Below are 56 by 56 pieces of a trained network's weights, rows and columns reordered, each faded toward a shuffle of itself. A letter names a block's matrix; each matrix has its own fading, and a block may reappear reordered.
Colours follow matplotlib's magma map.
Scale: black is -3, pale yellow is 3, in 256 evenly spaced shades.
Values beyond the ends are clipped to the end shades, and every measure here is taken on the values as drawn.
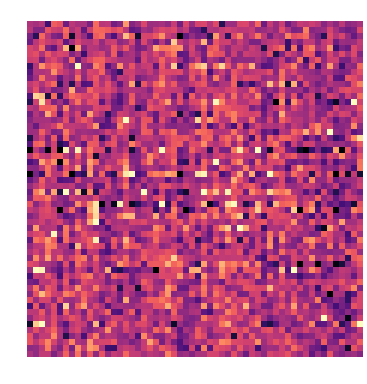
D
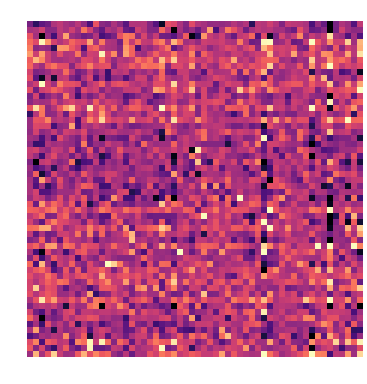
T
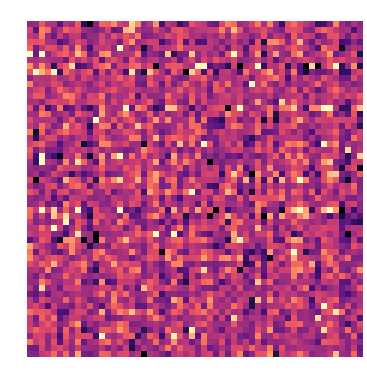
D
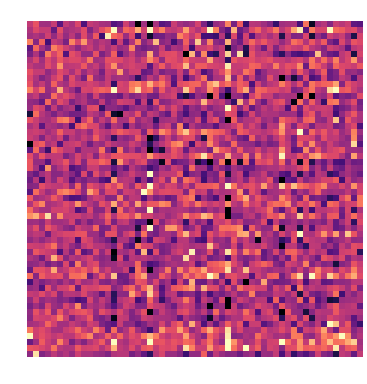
T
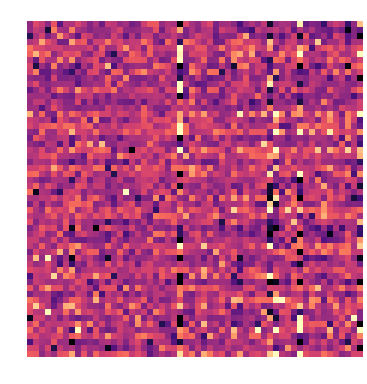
T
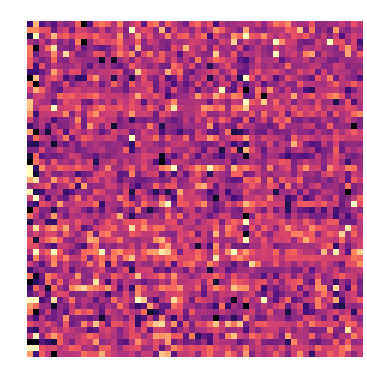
T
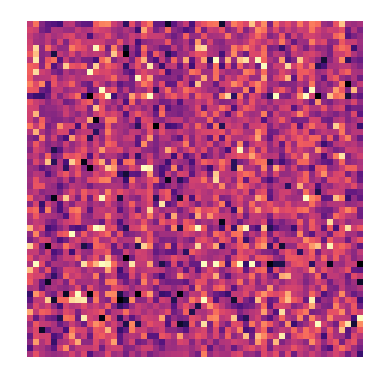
D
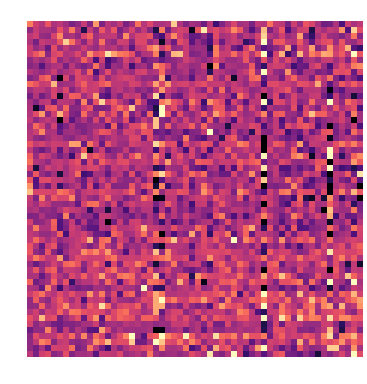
T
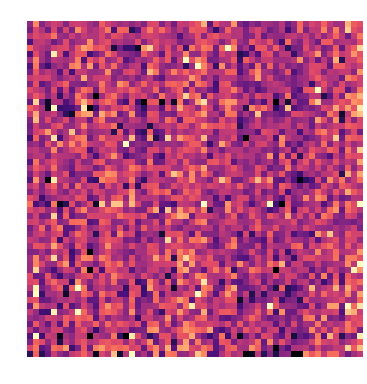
D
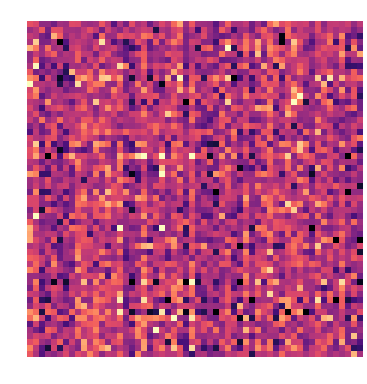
D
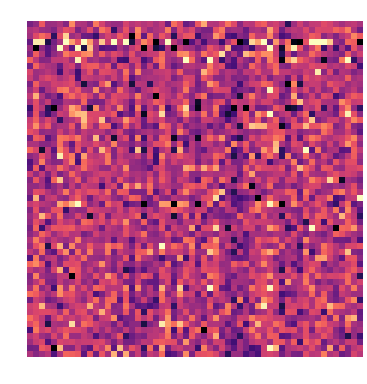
D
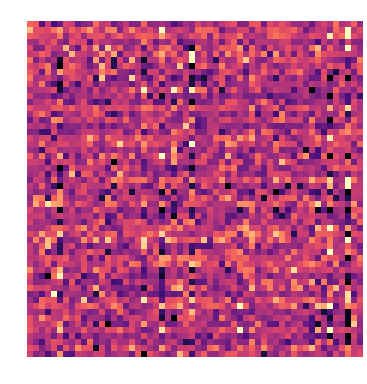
T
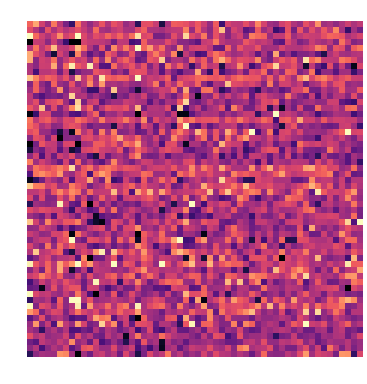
T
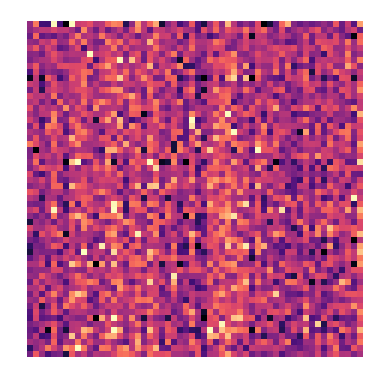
D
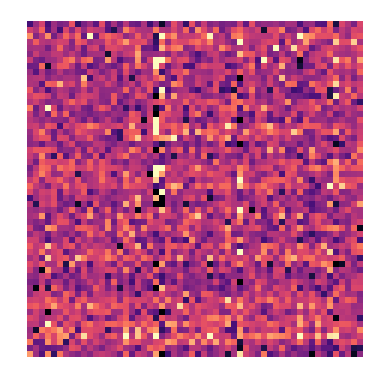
T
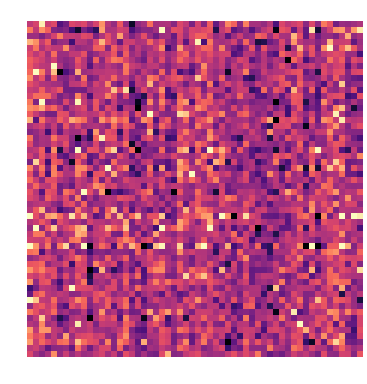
D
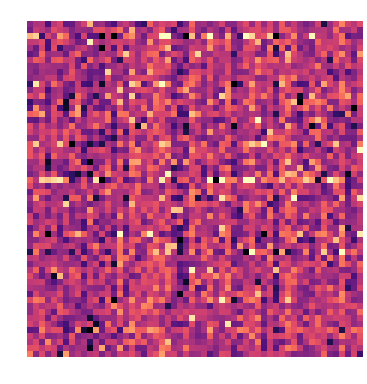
D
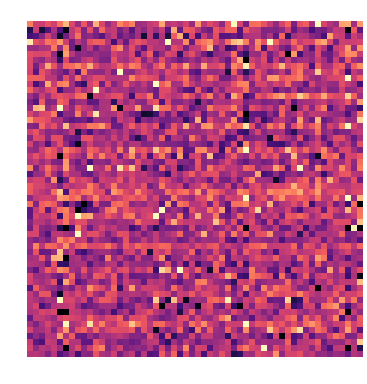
T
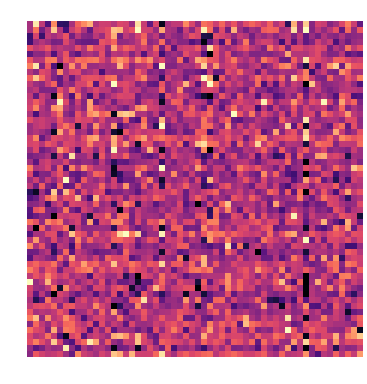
T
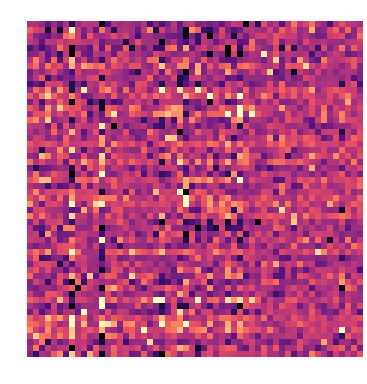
T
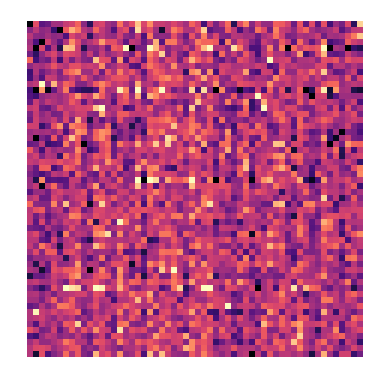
D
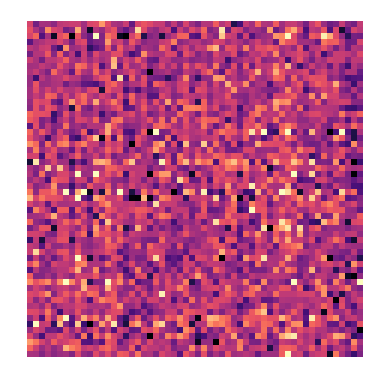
D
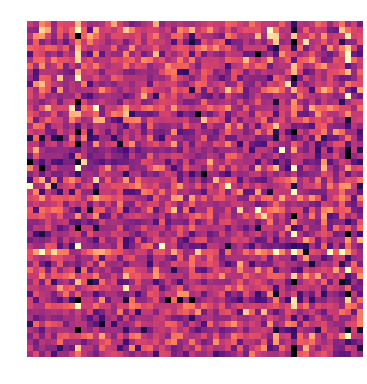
T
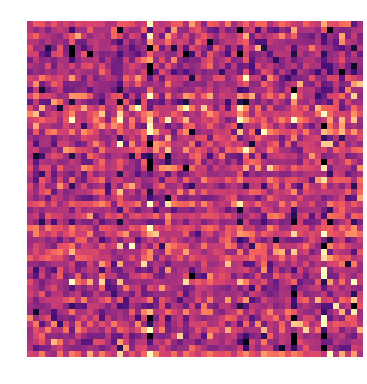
T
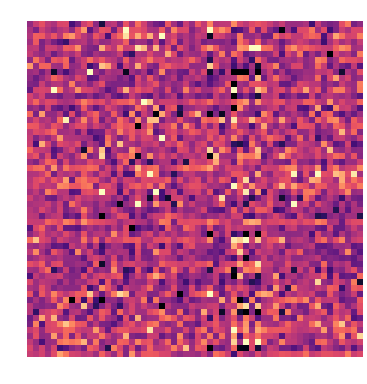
T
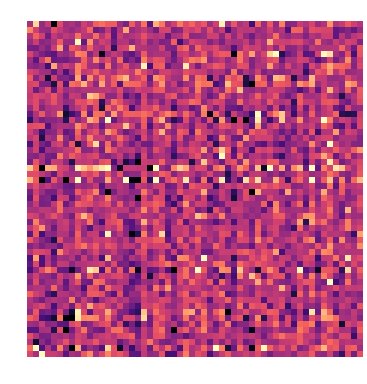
D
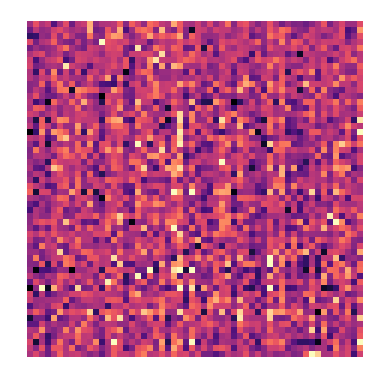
D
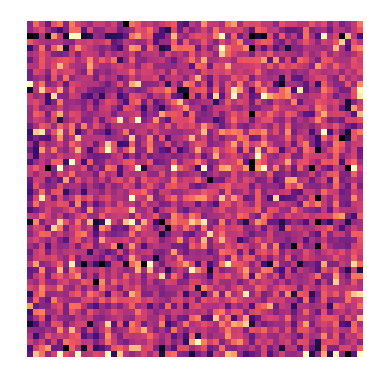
D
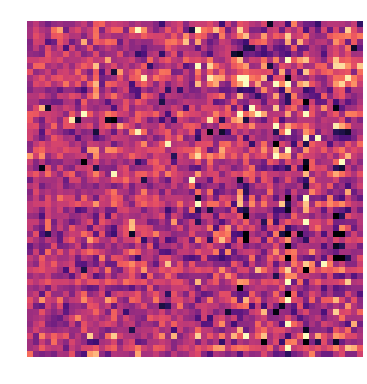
T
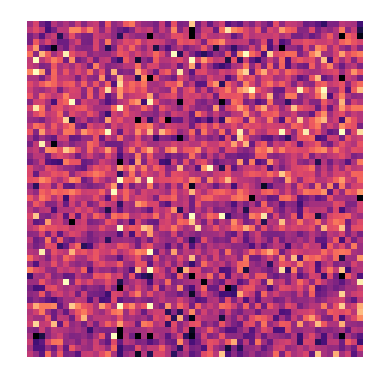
T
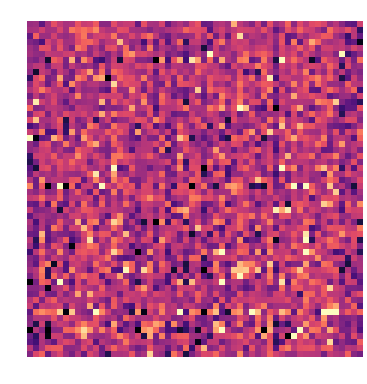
D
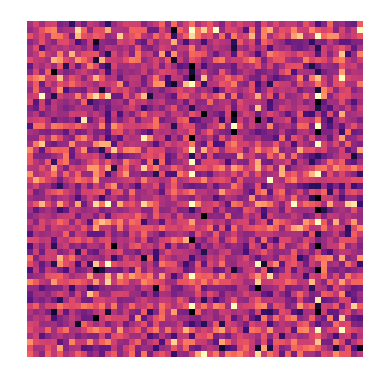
T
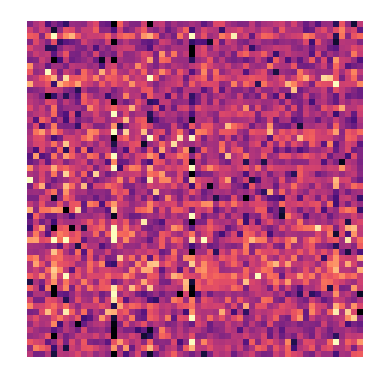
T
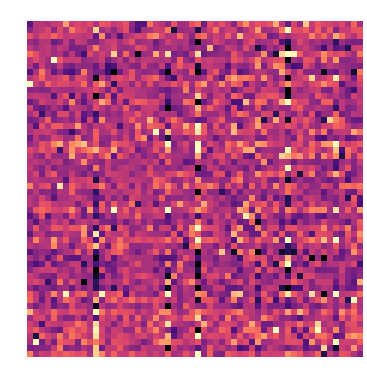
T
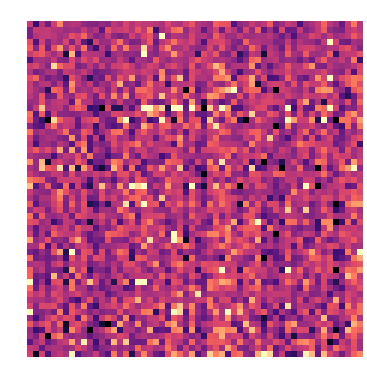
D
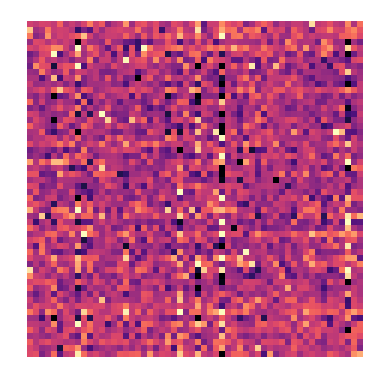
T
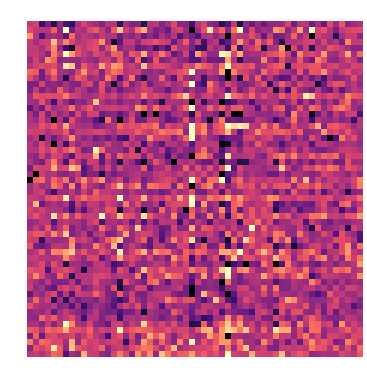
T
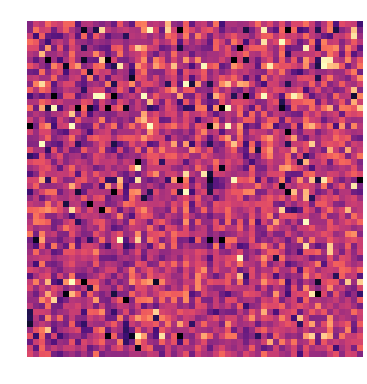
D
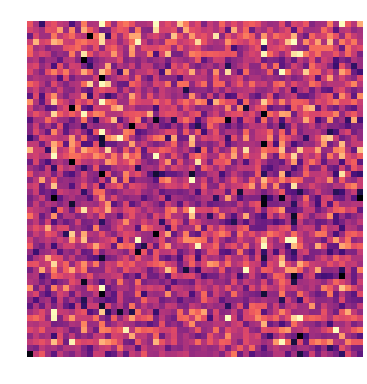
T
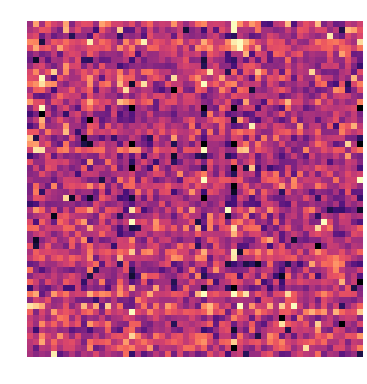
T
